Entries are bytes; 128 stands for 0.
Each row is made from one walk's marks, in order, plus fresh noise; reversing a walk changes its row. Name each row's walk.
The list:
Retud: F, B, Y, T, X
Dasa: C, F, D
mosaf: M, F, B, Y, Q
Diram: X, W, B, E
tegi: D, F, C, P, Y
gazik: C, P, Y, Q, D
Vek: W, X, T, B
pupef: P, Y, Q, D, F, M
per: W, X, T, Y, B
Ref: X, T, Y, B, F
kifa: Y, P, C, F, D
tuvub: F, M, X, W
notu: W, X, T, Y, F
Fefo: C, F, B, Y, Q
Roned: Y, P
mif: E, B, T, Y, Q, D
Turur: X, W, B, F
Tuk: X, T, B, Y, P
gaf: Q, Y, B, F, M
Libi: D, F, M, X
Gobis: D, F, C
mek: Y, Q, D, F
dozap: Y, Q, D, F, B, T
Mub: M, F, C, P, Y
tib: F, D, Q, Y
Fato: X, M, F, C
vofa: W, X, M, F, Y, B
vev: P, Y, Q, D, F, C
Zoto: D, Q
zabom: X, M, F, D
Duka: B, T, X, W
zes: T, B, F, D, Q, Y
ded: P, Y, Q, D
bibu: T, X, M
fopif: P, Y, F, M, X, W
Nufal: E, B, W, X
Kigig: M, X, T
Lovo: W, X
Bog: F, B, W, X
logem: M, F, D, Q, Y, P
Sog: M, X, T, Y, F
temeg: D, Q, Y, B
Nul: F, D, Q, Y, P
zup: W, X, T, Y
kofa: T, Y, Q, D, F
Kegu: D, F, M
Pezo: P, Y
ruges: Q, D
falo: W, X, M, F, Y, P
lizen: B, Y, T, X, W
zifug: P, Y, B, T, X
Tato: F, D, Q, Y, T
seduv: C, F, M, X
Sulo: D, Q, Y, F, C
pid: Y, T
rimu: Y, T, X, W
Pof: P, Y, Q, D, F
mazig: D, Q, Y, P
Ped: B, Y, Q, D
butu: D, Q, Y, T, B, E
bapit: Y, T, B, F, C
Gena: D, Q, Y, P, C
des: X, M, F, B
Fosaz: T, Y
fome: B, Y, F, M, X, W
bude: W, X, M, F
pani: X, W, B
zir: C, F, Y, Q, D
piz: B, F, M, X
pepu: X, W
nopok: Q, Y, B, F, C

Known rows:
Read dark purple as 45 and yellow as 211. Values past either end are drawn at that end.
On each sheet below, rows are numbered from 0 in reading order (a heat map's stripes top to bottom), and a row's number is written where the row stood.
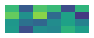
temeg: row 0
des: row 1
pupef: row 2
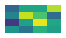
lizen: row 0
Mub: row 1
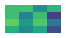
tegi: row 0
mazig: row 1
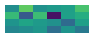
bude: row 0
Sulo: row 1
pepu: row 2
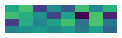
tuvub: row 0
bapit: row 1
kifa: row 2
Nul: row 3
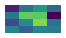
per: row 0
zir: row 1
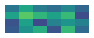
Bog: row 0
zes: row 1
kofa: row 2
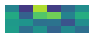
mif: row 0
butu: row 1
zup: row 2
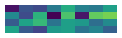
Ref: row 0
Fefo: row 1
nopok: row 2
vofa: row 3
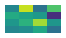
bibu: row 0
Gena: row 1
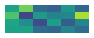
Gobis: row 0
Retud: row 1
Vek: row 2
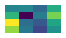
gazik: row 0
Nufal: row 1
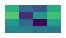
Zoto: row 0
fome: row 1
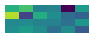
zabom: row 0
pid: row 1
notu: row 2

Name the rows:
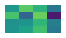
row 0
Kegu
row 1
mek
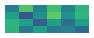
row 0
Pezo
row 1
rimu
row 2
Lovo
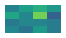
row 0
Fosaz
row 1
tib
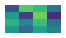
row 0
Roned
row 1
ruges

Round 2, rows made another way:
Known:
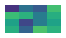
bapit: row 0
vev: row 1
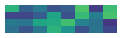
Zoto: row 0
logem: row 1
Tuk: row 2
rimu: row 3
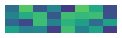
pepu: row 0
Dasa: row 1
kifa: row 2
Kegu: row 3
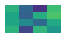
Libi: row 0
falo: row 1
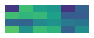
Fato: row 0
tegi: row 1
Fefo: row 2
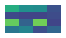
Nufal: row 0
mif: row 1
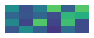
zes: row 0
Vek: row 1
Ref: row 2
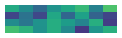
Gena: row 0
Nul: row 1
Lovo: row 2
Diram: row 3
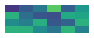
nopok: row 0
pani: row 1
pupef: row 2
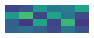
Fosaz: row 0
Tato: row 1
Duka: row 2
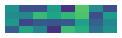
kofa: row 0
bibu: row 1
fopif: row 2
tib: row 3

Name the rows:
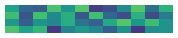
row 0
Gobis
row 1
zabom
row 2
Turur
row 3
gaf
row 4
zifug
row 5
gazik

